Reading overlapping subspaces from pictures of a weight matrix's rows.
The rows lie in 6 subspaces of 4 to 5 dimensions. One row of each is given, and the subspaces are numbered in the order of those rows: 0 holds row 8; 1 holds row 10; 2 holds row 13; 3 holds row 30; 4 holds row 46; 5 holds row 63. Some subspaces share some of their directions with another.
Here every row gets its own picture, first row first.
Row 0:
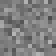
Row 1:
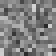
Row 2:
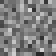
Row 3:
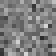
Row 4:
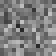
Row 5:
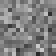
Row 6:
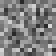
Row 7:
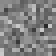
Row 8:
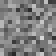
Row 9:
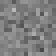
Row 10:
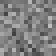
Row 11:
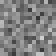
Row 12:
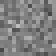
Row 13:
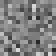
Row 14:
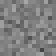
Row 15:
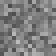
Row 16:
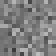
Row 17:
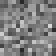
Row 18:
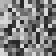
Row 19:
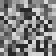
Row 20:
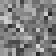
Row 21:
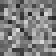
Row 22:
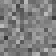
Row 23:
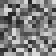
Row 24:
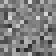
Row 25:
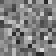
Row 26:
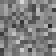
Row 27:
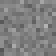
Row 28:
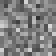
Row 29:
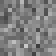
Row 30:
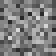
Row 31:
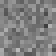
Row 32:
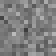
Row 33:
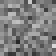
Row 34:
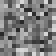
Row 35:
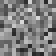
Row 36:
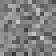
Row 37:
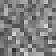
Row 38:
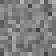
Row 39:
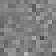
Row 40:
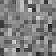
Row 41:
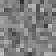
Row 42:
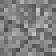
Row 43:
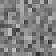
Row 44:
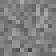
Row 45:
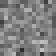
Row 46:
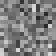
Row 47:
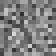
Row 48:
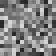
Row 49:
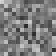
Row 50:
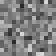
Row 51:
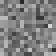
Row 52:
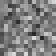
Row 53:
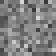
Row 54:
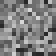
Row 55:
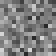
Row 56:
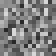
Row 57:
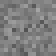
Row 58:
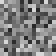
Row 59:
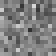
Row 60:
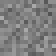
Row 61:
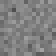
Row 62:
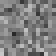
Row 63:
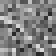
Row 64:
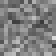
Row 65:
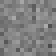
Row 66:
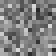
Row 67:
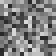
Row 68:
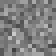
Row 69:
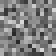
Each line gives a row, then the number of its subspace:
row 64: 0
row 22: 3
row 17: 3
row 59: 2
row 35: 3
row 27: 2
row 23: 4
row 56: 5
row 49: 1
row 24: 3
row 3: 4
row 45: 3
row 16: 0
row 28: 1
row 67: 1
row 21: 3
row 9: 0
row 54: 3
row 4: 5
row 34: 3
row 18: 5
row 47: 3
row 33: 0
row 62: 2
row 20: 5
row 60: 2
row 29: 5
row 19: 2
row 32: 2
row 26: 3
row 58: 1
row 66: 2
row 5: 5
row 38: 2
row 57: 2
